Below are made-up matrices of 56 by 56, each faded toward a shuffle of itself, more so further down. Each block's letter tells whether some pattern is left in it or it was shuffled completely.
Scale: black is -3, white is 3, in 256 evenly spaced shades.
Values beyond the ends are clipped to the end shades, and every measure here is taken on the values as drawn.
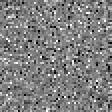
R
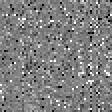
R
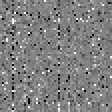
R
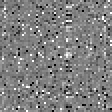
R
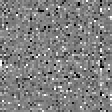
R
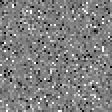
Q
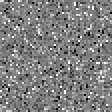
Q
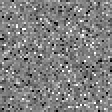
Q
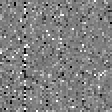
R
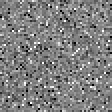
Q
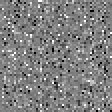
R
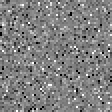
Q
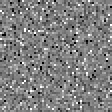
Q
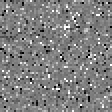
Q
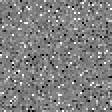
Q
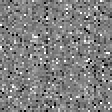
R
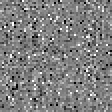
R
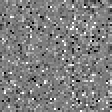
R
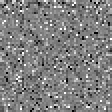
R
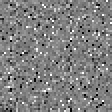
R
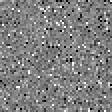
Q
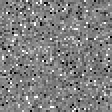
Q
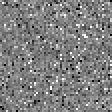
R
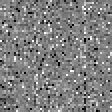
R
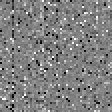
R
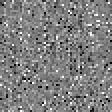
R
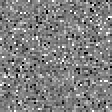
Q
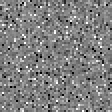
Q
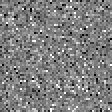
Q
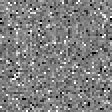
R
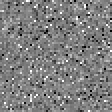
Q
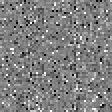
R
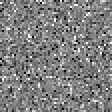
Q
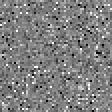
R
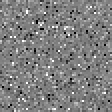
Q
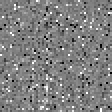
R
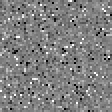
Q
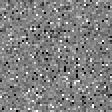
Q
